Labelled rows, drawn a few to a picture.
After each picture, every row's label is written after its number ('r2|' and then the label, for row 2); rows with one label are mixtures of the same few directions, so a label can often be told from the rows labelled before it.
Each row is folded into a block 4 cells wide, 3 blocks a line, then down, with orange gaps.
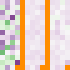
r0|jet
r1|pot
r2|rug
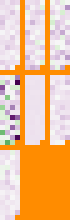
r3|pot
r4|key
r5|pot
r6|key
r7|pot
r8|key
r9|rug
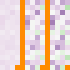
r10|pot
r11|pot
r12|pot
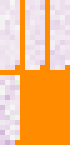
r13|rug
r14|key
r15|jet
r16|key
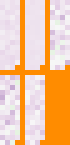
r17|jet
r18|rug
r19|jet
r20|pot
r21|pot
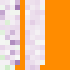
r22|key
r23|key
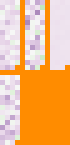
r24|key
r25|pot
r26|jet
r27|jet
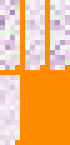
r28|pot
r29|jet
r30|jet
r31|pot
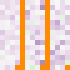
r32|jet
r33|key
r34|jet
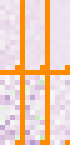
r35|jet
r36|rug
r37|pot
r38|jet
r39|key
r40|pot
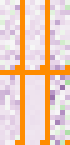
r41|pot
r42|pot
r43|key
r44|rug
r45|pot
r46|pot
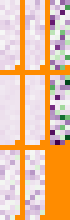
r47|jet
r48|rug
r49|pot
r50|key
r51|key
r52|key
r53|pot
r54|jet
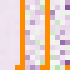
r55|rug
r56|key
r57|key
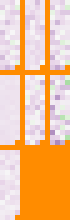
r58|key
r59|rug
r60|key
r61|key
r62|pot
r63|key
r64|jet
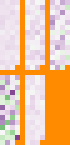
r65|pot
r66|pot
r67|pot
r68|jet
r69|rug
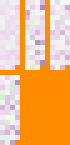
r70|pot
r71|key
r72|pot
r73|pot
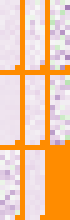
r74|pot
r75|rug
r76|pot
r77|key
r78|jet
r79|key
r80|jet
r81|rug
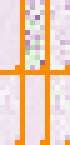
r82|rug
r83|jet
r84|key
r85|rug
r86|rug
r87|rug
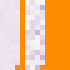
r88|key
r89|pot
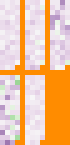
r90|jet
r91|key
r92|rug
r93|key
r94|jet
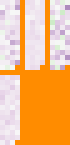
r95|key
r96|rug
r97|pot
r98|pot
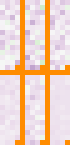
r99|jet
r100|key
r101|pot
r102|jet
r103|key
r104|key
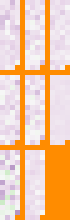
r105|rug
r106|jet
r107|pot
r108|pot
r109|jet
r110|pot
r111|jet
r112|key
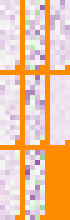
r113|jet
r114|pot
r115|rug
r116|key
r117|rug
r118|pot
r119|key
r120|pot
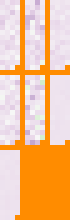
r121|pot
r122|rug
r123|jet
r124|pot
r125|key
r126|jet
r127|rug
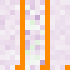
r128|pot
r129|jet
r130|pot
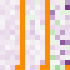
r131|pot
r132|rug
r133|key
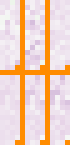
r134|rug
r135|jet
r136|jet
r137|rug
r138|rug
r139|rug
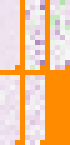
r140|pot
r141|key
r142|rug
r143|pot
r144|pot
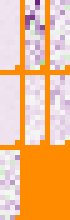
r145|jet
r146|rug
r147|pot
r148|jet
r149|jet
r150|rug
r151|pot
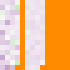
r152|key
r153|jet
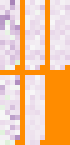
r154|rug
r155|pot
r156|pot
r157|key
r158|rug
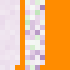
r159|pot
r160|pot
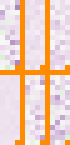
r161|key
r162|pot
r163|jet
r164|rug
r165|key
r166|jet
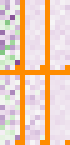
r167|jet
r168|pot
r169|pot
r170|jet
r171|jet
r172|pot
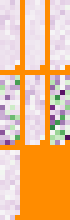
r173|rug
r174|rug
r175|pot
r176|key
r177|rug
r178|jet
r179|pot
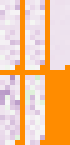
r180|key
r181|key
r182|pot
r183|rug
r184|rug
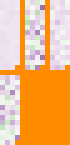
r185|key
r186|pot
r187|key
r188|jet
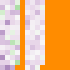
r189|key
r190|pot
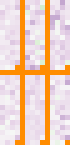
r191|key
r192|key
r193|rug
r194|jet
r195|rug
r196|key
